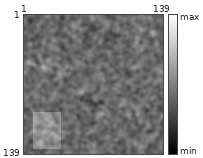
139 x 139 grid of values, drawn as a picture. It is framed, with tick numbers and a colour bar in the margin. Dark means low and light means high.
The field is mottled with small blotches. Neither half mirrors the other. The ninth with the highest average is the bottom left. An odd patch, higher than its surroundings, sits in the bottom left. Overall the values sit about 40% of the way up the scale.
